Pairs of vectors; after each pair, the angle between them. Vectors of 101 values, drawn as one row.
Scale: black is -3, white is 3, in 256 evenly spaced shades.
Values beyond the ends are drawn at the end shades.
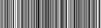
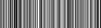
nearly opposite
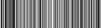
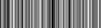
partly opposed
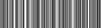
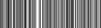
partly opposed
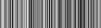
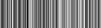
nearly opposite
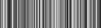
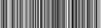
nearly opposite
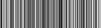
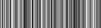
orthogonal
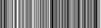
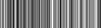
nearly opposite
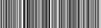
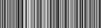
nearly opposite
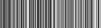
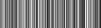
partly opposed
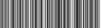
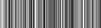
partly opposed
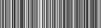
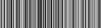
nearly opposite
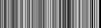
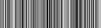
partly opposed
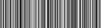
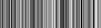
partly opposed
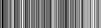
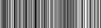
partly aligned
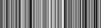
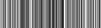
nearly opposite
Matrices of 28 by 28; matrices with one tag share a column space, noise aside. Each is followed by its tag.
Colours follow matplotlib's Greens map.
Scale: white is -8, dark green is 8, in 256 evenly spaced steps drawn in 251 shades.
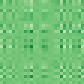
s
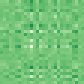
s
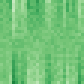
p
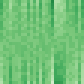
p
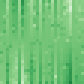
p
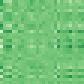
s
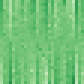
p
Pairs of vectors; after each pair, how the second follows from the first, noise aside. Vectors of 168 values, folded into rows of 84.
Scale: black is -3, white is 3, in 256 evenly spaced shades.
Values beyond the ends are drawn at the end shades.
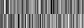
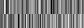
copied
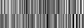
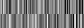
sign-scrambled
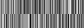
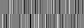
partly zeroed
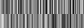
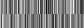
sign-scrambled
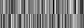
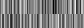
sign-scrambled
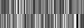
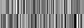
sign-scrambled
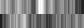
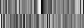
sign-scrambled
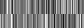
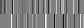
partly zeroed
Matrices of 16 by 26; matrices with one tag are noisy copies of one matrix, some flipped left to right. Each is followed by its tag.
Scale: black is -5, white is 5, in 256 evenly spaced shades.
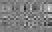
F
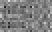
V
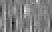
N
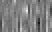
N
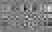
F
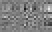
F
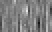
N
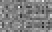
V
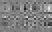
F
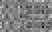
V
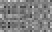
V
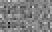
V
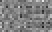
V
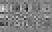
F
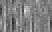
N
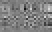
F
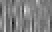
N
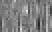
N
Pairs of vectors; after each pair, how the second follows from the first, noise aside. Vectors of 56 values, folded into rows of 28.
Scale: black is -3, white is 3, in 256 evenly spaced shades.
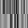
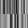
copied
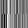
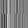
shrunk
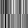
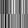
copied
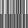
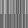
shrunk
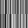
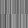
shrunk
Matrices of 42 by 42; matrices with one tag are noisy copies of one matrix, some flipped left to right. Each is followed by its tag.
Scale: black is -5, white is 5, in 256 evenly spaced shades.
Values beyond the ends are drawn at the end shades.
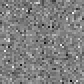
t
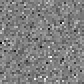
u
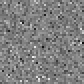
u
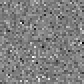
u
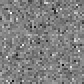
t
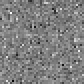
t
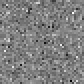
t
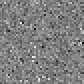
u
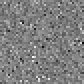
u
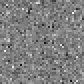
t
